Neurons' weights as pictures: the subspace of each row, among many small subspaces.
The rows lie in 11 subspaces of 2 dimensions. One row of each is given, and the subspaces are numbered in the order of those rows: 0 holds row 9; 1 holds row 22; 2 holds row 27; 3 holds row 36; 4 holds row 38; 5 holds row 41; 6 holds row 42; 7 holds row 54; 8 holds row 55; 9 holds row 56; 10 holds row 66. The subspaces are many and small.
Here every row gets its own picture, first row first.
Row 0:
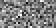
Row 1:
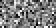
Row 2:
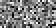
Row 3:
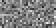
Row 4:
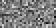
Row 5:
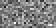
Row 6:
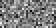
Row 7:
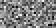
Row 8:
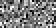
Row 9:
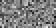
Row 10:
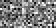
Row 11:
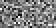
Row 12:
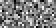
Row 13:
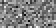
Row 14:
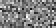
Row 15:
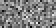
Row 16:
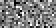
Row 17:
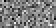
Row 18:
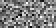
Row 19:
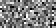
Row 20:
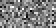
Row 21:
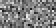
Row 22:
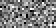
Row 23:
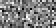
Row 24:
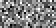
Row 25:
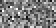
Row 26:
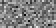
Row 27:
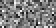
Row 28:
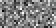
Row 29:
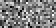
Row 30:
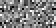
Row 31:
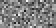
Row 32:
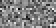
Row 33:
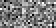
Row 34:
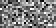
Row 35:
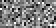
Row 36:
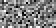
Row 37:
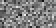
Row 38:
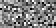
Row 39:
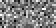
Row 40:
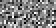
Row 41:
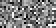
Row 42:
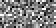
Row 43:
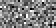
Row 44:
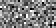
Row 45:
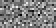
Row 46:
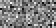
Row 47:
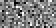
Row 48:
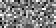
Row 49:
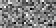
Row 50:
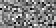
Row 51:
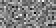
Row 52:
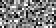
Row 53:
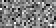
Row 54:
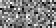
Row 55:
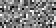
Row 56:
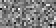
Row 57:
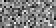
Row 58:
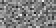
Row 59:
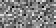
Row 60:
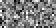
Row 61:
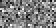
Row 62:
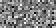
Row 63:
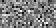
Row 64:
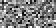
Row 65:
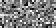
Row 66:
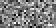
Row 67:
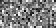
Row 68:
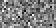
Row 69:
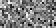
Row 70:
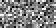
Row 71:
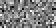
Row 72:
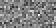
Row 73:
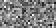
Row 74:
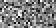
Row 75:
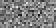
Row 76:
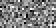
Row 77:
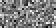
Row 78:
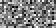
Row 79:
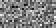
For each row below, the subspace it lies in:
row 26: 3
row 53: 9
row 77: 0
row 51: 5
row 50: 4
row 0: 1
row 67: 10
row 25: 9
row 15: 5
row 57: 9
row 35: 9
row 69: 10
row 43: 1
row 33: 7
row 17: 9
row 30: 8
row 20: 1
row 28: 0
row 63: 0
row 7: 5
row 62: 3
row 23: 4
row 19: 1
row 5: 10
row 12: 6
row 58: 5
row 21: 4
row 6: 2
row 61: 7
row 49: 10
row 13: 3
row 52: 2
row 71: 8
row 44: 1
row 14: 4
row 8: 8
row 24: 7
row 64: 3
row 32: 9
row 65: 0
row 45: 8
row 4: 0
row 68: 7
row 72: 8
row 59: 6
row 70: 6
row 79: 2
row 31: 10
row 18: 1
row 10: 7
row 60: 6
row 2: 5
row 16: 2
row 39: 6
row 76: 1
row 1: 2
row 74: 4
